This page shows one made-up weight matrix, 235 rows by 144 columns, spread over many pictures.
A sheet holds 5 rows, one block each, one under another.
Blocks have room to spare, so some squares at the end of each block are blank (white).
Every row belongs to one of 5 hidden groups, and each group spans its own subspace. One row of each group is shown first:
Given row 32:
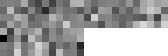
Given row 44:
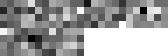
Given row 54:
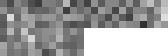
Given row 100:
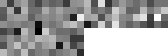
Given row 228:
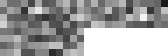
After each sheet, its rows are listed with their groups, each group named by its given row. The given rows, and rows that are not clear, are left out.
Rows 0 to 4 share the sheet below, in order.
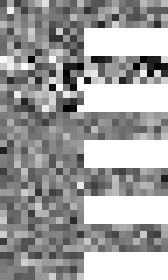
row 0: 54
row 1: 44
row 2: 32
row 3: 32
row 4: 44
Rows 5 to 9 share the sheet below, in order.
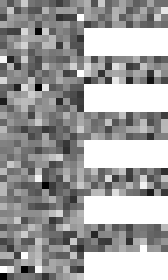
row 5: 100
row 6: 100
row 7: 228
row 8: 228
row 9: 54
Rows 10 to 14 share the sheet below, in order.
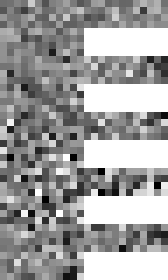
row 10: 44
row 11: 54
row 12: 228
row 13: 100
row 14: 44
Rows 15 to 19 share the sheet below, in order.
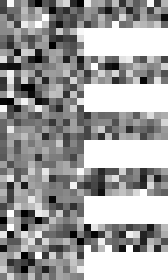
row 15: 32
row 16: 54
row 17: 54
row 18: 54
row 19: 100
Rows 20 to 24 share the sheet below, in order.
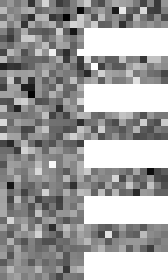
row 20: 44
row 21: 54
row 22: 44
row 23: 54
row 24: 228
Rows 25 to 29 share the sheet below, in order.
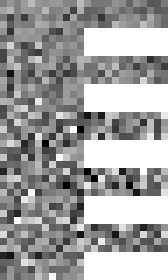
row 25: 54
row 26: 54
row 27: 100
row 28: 54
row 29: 44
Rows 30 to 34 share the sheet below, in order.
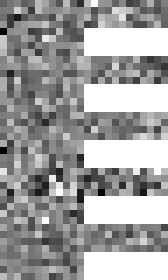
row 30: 32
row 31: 54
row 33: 32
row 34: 228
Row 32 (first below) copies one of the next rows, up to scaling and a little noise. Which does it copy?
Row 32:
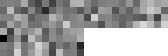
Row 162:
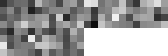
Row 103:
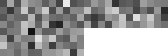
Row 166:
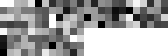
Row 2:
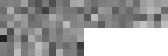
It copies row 2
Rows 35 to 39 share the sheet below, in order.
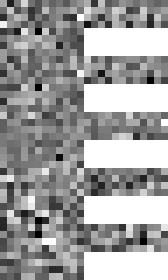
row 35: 100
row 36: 100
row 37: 44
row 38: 54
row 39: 228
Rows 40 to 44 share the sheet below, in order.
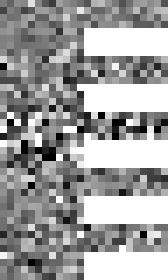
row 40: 44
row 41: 44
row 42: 100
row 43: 44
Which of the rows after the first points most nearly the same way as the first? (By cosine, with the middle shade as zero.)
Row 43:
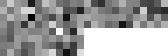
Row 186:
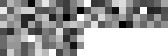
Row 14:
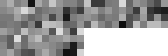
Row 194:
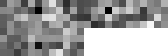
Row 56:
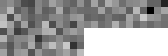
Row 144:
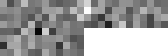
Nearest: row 14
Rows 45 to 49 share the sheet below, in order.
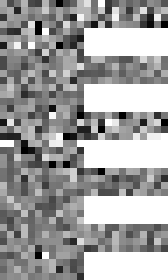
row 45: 100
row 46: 44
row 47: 44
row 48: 100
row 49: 100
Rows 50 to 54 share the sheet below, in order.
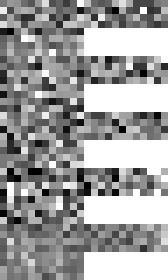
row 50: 44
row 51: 228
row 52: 44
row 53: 54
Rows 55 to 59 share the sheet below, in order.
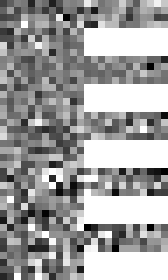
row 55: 32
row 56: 228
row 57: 228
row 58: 32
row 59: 32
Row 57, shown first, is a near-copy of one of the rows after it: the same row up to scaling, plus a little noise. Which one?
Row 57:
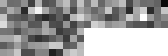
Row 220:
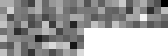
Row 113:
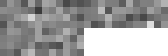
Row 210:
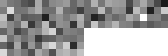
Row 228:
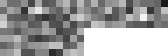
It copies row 228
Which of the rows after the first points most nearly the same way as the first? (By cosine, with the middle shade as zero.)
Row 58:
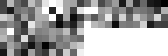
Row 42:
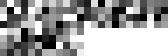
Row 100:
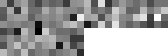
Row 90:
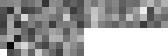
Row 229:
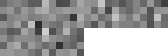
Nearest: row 42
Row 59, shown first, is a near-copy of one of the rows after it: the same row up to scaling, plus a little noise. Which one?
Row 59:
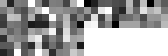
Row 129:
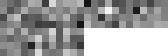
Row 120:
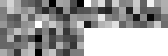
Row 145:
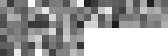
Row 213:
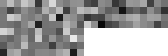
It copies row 145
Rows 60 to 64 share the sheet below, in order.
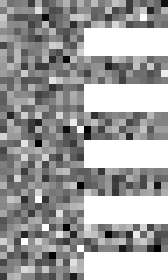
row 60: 228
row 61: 32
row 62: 100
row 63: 100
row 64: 32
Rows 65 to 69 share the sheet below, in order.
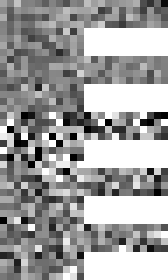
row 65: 54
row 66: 100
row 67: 228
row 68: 32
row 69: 44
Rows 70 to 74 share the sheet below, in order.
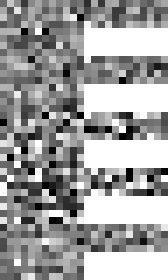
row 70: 100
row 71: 44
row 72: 44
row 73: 228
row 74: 228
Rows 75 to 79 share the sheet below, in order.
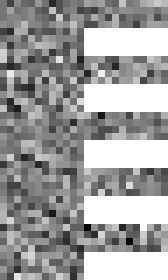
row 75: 32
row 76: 54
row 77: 54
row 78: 54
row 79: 54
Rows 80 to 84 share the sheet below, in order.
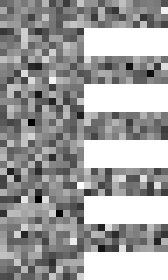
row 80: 44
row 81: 32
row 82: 32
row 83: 100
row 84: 100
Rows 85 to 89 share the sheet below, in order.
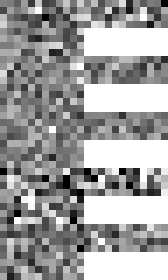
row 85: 228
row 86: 54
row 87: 32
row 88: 54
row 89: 54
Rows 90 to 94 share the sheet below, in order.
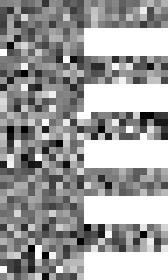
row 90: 54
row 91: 32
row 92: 54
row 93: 32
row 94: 100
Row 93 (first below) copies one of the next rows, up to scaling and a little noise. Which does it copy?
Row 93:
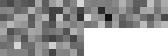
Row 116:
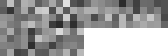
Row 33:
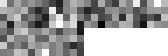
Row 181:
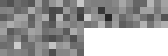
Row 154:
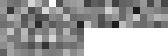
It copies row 181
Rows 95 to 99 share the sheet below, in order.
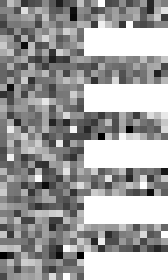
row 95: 100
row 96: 32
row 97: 54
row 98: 228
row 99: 44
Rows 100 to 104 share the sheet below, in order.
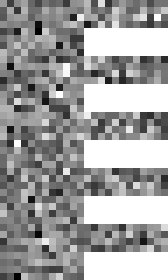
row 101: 54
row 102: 54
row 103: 32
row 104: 228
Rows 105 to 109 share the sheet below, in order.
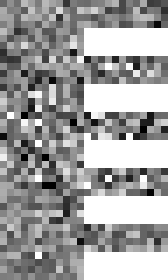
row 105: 32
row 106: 32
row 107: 100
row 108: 228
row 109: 100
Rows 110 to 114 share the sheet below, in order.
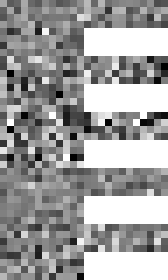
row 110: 100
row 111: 54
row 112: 228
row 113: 228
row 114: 100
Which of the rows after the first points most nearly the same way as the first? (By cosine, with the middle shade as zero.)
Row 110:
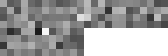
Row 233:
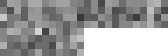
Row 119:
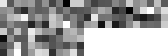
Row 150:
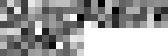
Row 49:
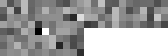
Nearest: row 49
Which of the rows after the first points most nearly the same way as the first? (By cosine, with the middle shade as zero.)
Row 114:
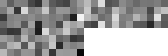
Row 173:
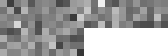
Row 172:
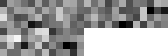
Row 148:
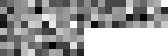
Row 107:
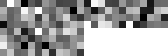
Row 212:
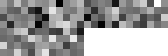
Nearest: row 173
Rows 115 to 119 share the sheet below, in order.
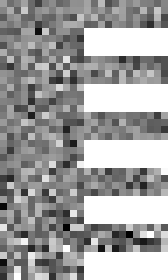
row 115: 100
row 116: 32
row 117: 44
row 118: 228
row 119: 32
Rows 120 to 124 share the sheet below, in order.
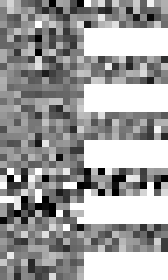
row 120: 32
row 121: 228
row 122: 100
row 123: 100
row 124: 32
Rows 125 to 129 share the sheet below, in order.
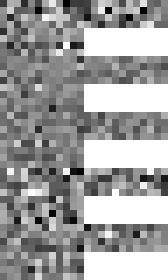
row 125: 228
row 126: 44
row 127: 100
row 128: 32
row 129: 32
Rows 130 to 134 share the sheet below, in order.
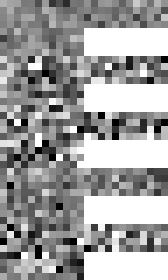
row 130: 32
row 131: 228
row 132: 100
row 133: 54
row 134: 100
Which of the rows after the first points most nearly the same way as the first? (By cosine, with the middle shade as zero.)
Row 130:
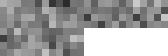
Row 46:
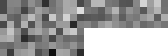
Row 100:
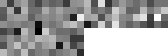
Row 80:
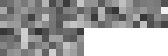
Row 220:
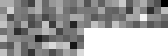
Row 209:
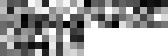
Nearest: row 46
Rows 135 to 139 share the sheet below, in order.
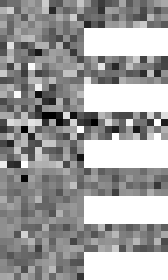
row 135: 54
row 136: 100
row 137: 32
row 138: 100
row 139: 100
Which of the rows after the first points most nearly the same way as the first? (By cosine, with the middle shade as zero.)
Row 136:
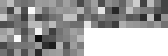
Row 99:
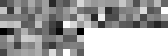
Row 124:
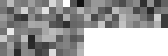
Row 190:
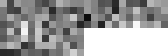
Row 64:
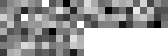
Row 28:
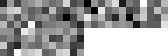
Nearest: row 124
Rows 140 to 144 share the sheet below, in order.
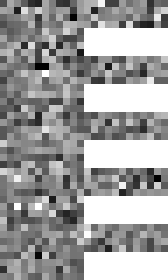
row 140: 100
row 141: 228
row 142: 228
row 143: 44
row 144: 100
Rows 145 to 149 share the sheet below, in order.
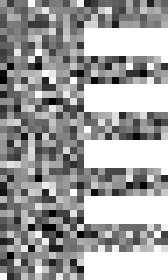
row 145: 32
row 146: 228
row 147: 54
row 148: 228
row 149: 32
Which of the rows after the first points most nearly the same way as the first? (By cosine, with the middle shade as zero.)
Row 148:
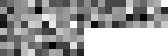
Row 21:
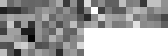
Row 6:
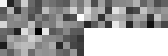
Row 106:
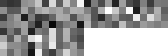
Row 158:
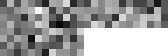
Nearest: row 21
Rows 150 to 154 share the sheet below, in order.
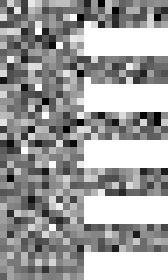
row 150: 100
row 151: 100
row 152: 44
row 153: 54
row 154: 32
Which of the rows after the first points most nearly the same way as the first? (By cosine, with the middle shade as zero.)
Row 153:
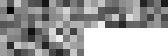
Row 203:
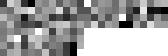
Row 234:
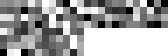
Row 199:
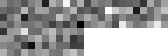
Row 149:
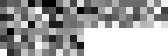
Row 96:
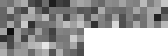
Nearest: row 234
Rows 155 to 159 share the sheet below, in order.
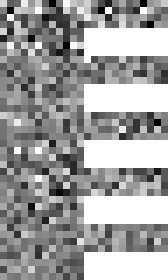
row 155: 228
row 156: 54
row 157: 44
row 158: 32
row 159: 100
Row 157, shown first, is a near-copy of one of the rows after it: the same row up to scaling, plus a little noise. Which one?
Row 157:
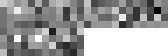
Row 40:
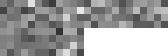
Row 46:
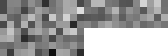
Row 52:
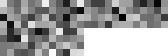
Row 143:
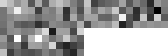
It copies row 143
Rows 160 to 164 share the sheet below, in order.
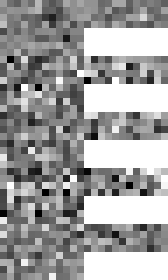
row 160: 228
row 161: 100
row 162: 32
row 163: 54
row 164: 44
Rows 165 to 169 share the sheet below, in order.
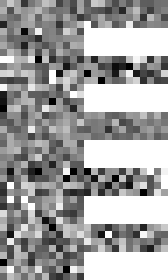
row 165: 100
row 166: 32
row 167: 44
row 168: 54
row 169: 228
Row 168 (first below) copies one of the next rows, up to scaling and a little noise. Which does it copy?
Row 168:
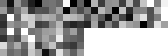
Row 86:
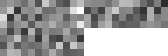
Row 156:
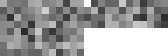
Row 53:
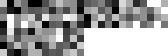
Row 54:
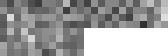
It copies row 54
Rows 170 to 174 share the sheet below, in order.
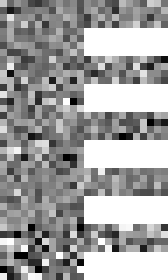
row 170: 54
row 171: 228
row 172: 44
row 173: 100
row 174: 54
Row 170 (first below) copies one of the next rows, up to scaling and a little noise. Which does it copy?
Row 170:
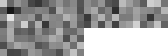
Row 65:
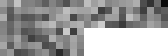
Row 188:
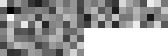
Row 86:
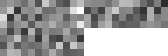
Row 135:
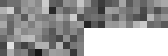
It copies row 188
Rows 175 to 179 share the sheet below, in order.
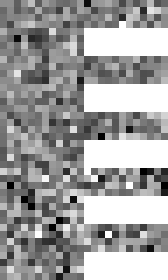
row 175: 44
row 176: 32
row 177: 54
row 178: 54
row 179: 228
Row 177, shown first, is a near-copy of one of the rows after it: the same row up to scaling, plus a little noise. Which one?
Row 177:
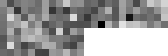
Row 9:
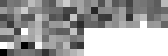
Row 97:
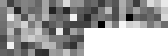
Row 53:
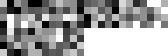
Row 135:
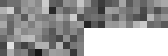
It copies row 97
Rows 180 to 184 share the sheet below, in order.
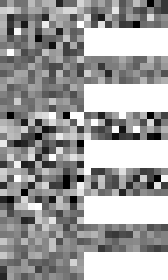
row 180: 54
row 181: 32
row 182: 32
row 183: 44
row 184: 32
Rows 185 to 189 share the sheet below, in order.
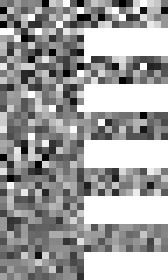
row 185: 44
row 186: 44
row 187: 100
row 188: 54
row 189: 100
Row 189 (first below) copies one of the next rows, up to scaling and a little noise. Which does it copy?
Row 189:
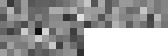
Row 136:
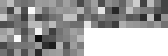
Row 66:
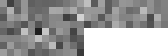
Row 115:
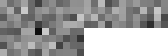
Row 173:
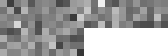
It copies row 66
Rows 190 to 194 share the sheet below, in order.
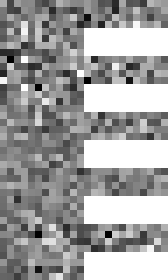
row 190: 54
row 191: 100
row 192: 228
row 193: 54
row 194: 228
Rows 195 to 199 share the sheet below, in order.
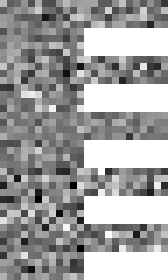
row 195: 228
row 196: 44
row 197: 100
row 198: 100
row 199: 32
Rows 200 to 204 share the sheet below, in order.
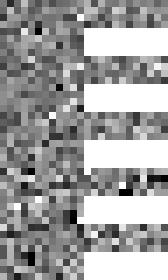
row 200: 100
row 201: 44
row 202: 32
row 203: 44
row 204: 54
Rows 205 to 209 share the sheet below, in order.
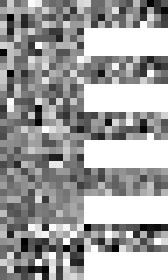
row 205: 54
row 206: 54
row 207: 228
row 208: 100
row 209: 32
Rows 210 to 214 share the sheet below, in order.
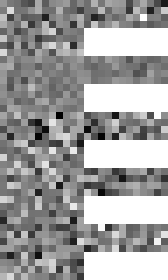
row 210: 228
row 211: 54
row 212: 32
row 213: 32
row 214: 100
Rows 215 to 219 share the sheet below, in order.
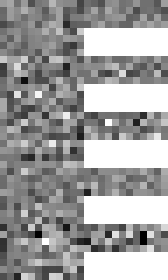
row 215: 44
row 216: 44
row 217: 32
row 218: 100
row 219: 228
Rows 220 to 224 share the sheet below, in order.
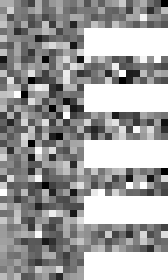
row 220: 228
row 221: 44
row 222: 32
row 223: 228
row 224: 228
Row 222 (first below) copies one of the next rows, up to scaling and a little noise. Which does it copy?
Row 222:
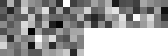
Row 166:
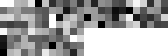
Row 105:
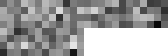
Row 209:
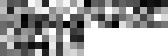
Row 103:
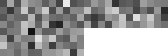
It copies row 103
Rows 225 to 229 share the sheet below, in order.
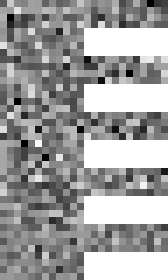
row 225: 54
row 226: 54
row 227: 100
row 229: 100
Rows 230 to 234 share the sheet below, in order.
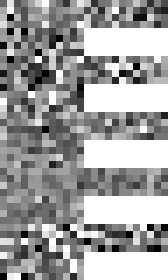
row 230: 54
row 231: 32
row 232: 228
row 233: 100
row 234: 32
